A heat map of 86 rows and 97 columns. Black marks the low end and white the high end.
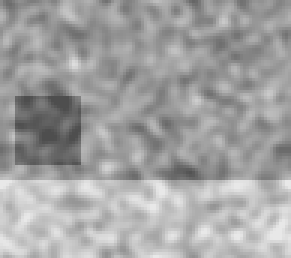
Stripes: none. Seam: horizontal, 70% of the way down, the bottom part higher. Odd patch: lower, in the middle left. Ninth with the lowest average: middle left.
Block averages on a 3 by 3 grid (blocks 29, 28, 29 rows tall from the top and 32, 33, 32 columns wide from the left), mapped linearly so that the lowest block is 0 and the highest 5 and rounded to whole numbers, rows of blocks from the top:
2 2 2 / 0 2 2 / 5 4 5
